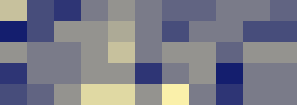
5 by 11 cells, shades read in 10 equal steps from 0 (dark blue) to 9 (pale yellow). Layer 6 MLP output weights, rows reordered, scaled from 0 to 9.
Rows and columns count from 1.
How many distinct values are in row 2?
5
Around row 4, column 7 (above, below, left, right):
5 9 1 5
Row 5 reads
2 3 5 8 8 5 9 4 1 4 4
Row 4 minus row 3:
-4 0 0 0 -2 -3 -1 0 -3 -1 -1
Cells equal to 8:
2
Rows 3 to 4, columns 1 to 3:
5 4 4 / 1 4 4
